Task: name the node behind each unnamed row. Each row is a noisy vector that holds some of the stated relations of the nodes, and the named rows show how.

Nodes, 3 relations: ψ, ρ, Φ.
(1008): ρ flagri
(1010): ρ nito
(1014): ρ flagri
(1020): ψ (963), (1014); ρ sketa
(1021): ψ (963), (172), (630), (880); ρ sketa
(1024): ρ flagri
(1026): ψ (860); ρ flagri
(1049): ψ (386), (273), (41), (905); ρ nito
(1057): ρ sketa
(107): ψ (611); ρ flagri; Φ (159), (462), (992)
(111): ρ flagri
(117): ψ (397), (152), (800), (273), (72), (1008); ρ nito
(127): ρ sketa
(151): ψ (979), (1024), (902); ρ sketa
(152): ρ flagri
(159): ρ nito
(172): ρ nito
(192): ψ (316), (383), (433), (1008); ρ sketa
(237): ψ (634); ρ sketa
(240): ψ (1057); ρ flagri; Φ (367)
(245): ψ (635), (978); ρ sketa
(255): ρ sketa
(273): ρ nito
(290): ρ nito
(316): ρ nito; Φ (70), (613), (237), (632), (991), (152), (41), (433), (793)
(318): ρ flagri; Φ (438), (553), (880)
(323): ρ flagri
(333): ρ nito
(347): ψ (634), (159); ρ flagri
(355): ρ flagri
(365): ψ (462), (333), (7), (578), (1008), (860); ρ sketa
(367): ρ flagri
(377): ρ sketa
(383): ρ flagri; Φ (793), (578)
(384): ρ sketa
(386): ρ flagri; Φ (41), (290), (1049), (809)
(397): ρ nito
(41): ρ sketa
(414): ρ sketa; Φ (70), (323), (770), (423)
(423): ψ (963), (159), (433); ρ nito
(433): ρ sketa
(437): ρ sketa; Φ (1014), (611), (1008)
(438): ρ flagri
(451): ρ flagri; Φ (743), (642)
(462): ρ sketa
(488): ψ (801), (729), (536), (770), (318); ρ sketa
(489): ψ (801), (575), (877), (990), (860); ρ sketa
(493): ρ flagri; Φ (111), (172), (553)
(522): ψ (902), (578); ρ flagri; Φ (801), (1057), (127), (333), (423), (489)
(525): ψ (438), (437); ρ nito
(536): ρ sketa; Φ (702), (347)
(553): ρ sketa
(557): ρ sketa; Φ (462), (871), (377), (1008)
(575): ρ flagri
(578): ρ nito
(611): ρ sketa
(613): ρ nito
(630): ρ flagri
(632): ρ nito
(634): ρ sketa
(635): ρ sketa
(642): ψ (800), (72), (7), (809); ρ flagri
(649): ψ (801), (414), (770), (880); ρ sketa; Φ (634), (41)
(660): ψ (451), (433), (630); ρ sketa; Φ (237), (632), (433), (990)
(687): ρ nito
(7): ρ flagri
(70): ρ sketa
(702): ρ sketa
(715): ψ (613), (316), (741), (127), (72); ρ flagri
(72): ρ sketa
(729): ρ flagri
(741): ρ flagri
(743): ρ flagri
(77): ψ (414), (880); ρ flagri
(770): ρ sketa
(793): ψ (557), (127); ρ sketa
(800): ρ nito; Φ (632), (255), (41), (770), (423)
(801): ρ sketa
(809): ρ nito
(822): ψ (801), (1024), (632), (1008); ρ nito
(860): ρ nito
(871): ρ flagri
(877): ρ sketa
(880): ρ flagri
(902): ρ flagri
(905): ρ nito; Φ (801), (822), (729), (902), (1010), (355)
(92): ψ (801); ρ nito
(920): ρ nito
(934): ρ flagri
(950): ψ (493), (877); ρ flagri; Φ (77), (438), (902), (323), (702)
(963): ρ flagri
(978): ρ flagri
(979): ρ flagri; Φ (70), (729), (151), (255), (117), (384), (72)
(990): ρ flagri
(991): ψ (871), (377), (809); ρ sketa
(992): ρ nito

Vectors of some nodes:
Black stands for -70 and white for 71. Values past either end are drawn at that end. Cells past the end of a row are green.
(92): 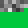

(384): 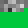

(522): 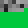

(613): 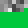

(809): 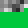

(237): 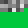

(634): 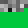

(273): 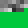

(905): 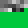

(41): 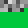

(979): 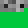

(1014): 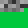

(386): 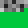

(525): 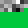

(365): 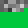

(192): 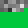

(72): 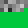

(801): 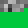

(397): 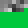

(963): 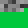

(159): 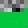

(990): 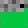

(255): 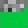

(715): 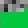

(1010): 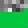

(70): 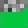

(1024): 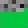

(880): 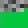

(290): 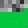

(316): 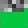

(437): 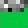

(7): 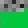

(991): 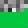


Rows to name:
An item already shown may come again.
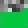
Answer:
(333)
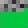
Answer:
(1008)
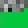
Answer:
(462)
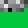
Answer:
(437)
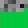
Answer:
(383)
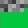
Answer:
(77)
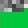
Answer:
(800)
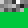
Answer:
(438)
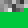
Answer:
(613)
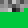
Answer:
(172)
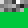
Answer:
(438)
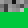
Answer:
(642)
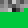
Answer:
(172)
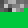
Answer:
(489)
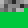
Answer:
(741)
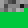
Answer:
(383)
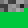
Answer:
(950)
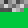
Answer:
(793)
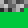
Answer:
(557)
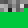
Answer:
(634)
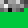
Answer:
(437)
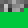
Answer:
(536)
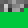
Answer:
(536)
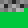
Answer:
(978)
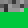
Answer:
(1026)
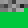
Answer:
(902)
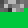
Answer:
(489)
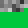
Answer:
(290)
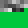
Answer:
(905)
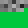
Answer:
(902)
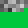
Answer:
(151)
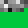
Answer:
(437)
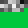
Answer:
(1057)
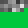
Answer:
(245)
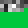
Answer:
(240)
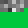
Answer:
(660)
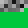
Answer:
(871)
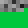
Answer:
(1008)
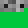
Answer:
(979)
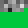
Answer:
(553)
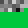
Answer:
(423)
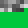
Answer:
(1049)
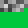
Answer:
(127)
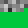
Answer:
(433)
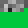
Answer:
(877)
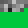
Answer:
(414)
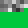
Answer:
(117)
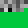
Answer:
(377)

